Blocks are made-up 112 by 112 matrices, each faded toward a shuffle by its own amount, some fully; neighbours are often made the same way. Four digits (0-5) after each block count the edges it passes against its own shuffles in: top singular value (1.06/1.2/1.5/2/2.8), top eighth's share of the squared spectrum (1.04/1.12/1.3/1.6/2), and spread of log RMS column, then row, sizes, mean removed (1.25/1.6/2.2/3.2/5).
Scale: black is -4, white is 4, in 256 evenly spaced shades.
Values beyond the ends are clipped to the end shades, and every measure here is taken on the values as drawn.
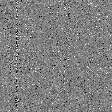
2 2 2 0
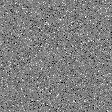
2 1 0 0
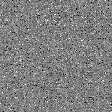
3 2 0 1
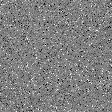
2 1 0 0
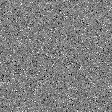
0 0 0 0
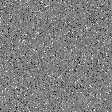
1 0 0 0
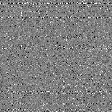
4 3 1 3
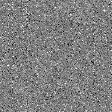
1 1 2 0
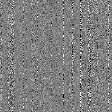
3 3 4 0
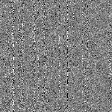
2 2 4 0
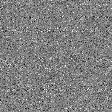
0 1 0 2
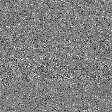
1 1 0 3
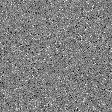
0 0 0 0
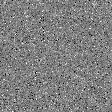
0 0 0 0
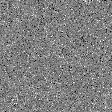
0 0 0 0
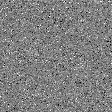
0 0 0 1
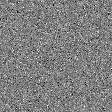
0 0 0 0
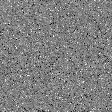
0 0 0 0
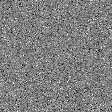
0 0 0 1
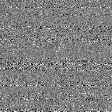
2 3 0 4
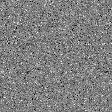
0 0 0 2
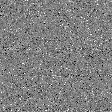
0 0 0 1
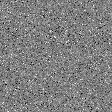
0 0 0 0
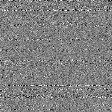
2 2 0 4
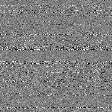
2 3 0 4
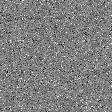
0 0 0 1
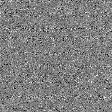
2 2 0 3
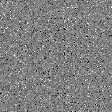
3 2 1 1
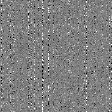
3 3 4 0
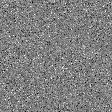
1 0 0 0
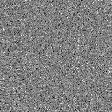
3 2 1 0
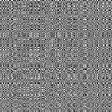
5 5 4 4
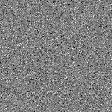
3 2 0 1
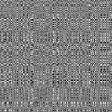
5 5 4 4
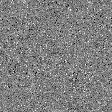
2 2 0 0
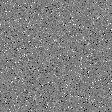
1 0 0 0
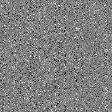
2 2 3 0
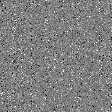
1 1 2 0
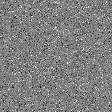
0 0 1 0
